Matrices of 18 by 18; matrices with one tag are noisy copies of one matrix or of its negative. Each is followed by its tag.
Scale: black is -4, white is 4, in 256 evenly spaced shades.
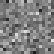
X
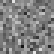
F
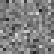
X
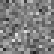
X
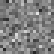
X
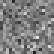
F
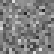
F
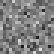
F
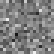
X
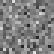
F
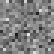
X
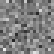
X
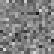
X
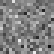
F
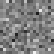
X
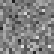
F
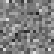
X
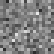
X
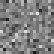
X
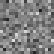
X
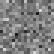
X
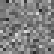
X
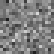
X
